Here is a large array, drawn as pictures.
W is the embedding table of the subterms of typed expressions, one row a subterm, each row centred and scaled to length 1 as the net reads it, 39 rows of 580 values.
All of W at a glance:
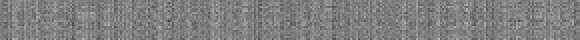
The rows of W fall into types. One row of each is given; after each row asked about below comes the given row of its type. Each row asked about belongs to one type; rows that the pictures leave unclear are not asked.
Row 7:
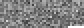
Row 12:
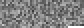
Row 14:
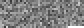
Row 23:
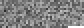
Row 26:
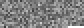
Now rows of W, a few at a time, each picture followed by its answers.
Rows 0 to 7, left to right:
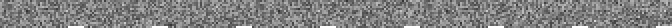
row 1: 26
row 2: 7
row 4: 23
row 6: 7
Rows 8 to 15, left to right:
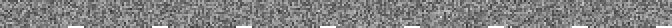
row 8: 26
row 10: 23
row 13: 14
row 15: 23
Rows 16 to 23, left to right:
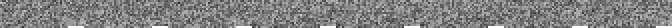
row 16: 14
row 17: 12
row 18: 14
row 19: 7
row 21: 7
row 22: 23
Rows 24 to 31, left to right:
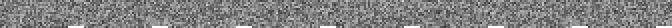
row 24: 23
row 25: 14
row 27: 26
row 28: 7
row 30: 14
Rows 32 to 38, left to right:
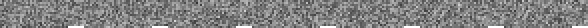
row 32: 23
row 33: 12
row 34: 7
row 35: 12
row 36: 26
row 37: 23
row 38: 7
